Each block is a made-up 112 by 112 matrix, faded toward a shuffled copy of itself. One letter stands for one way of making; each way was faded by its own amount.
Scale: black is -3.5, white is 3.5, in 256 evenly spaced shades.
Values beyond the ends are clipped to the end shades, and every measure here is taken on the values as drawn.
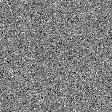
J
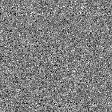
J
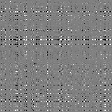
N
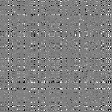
N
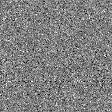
J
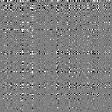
N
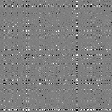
N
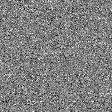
J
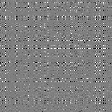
N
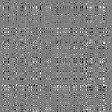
N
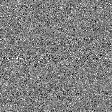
J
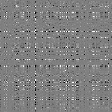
N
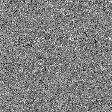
J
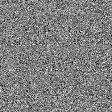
J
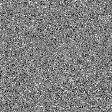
J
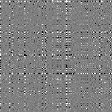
N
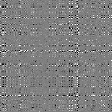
N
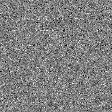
J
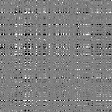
N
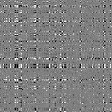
N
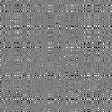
N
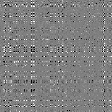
N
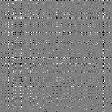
N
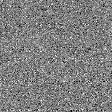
J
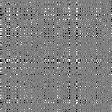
N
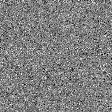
J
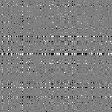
N
